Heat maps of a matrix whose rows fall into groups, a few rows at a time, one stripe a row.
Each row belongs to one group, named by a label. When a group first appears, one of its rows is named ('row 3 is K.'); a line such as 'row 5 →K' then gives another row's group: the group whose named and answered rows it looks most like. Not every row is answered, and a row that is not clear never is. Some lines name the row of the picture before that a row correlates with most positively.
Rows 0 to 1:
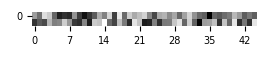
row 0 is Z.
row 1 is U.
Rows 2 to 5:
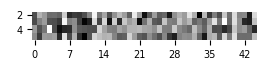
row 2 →U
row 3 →U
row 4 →Z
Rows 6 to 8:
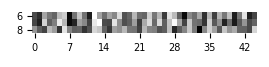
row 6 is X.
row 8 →U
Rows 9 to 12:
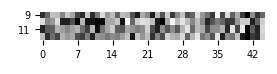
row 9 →X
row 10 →Z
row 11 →U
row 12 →X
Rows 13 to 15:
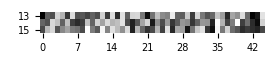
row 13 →U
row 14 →X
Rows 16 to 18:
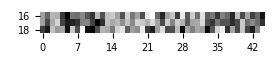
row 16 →Z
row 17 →Z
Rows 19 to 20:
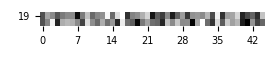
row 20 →X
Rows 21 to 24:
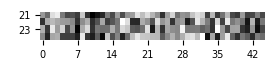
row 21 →Z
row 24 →Z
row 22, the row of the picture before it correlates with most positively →20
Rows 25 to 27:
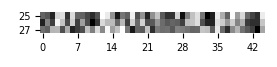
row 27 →X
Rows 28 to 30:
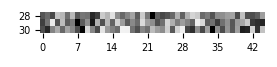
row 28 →U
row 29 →Z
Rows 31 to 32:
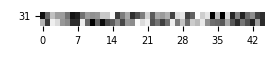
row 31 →X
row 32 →Z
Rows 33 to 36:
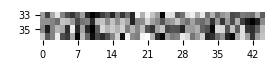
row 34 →X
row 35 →U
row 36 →Z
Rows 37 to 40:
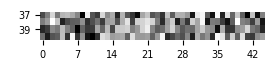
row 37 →X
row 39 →Z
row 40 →U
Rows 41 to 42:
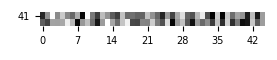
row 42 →X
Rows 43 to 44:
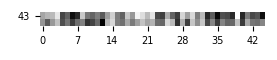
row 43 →Z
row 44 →Z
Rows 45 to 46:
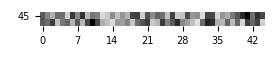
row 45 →X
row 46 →U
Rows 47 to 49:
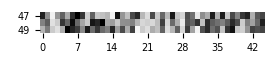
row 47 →X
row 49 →Z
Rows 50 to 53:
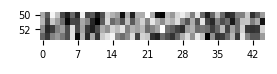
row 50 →Z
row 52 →U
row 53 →U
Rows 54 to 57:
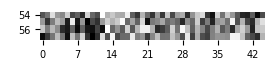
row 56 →Z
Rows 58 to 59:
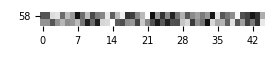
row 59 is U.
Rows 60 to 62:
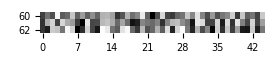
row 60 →U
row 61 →X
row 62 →X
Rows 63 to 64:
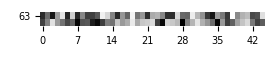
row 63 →U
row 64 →Z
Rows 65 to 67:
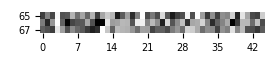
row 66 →Z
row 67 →U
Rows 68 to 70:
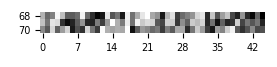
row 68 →Z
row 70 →X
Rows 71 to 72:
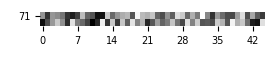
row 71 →Z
